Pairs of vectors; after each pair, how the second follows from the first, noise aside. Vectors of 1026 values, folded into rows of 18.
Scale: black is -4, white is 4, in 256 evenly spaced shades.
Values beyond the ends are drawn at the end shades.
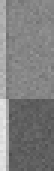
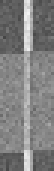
wrapped around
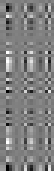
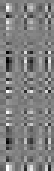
negated
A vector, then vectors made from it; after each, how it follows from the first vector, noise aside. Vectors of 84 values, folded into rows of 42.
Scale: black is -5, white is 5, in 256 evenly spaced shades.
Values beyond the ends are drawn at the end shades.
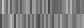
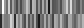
scaled up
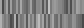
negated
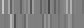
partly zeroed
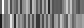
scaled up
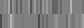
partly zeroed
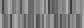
sign-scrambled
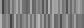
negated
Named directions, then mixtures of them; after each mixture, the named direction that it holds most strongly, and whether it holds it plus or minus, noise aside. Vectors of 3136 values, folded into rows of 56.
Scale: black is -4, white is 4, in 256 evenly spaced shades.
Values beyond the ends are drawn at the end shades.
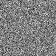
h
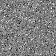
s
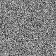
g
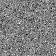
s, minus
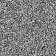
s, plus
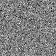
s, minus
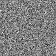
g, plus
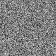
g, plus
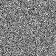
h, plus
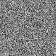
g, plus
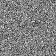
s, plus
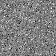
s, plus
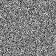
h, plus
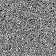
s, minus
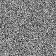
g, plus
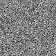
h, plus
